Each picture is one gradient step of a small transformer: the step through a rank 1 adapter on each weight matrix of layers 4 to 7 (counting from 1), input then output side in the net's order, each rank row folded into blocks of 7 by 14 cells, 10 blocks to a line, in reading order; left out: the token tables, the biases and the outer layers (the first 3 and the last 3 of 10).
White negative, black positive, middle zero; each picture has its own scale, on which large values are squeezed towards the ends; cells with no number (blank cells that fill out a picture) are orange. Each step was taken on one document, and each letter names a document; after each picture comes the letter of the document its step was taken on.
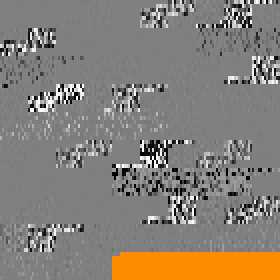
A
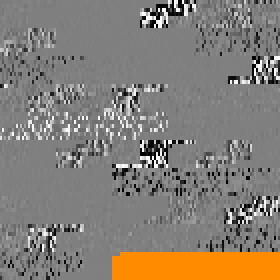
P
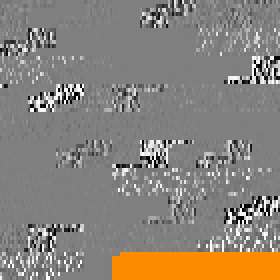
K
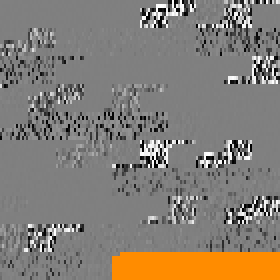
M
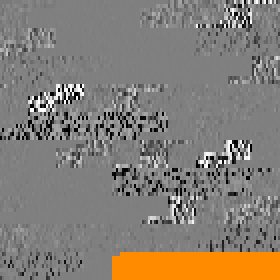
P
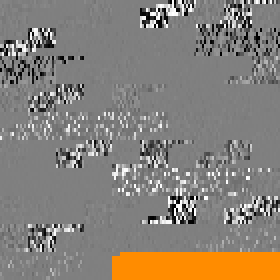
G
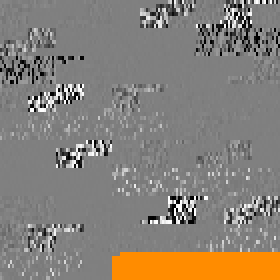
G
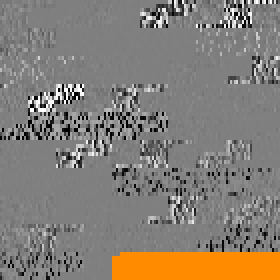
P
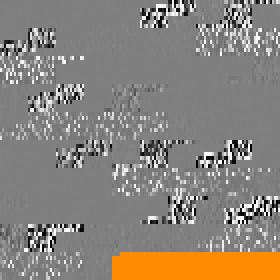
M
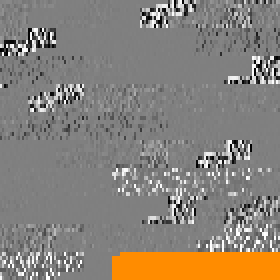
K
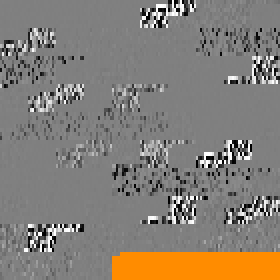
M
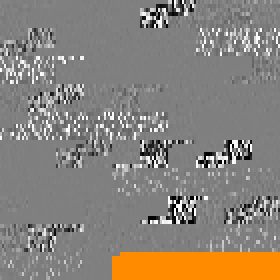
G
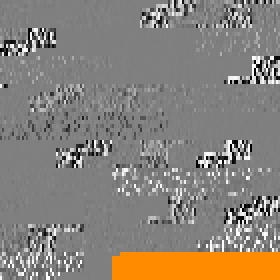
K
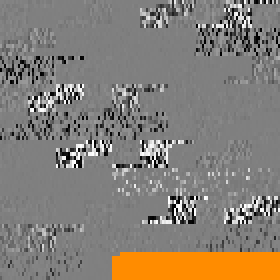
G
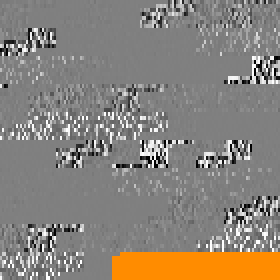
K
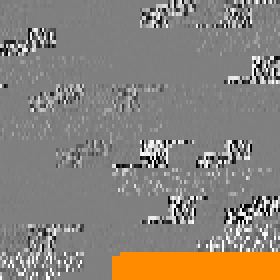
K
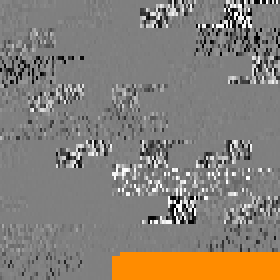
G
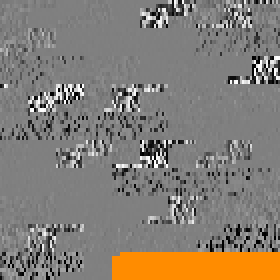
P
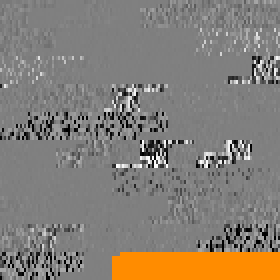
P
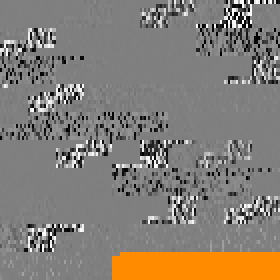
A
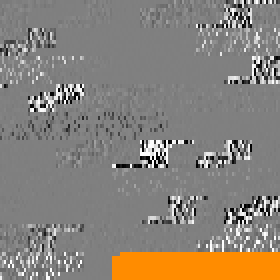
K
